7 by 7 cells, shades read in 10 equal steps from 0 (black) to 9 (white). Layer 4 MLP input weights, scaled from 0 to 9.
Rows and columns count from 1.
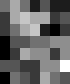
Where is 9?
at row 6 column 7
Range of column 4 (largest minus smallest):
6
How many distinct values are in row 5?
4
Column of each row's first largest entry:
2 3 4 6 3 7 5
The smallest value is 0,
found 4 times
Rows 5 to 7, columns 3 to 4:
6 5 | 2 2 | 3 2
